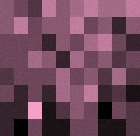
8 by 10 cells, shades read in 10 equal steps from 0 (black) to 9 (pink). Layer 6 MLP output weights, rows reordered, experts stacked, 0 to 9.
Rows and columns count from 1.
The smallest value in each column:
2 0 3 1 1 4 4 0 1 1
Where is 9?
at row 7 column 3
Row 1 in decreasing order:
7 7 7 6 6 6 5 5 4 3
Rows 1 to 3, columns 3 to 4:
3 7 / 4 5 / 4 2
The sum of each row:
56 49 42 43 42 36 33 21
